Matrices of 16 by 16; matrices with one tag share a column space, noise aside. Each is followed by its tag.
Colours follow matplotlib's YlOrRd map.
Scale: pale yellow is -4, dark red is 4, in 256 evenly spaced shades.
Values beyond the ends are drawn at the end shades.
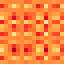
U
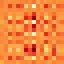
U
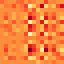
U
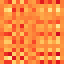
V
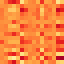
V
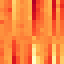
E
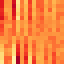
E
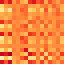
V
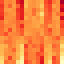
E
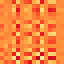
V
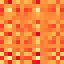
V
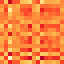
V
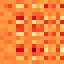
U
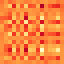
U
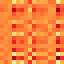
V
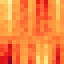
E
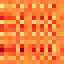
U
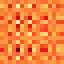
U
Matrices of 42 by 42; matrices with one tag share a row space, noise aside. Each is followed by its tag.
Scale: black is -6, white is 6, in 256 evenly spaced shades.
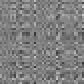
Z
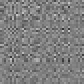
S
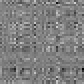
Z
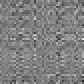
Z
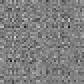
S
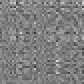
Z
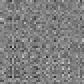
S
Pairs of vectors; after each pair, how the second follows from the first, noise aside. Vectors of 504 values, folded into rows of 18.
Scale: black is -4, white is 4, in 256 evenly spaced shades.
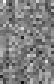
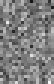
reversed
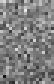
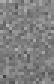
shrunk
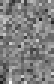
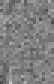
shrunk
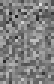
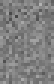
shrunk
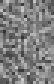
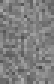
shrunk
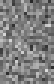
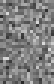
reversed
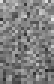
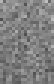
shrunk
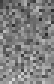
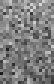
reversed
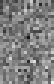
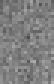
shrunk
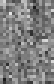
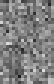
reversed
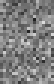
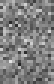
reversed
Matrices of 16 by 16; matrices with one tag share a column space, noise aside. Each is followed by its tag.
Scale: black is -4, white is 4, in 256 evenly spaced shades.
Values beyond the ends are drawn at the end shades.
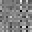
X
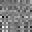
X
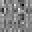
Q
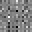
X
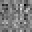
Q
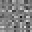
X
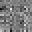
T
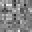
Q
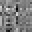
T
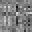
T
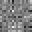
X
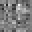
Q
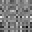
X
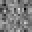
Q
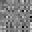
X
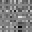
X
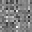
X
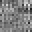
Q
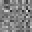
X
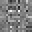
X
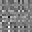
X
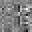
T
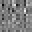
Q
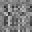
T
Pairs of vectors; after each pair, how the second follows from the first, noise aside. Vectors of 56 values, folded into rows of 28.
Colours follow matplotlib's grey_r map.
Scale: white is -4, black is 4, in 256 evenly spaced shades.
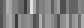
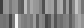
wrapped around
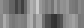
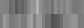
shrunk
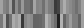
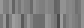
shrunk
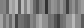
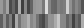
negated
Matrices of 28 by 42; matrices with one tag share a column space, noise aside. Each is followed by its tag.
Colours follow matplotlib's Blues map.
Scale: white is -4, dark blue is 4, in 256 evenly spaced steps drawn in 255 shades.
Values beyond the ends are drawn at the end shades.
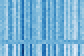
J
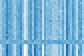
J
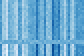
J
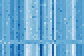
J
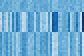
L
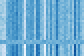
J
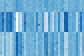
L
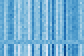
J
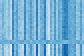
J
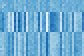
L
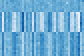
L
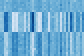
L
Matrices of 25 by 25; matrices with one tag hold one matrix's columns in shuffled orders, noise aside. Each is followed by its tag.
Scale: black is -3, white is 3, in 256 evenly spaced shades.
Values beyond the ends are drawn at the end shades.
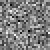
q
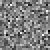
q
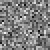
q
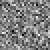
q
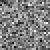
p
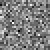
q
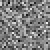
p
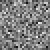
p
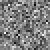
q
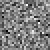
q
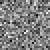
p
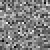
p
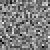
p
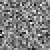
q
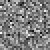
q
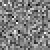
q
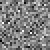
p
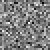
p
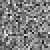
q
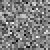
p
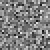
q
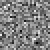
q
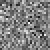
q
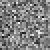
q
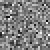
q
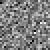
p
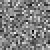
q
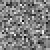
q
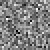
q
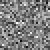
p
